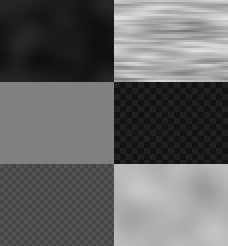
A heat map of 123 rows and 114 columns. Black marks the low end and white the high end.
The table splits into 3 rows of 2 panels. Panel 1,1: very low, smooth, faint in contrast. Panel 1,2: high, streaked across. Panel 2,1: middling, flat. Panel 2,2: very low, checkered, faint in contrast. Panel 3,1: low, checkered, faint in contrast. Panel 3,2: high, smooth, faint in contrast.
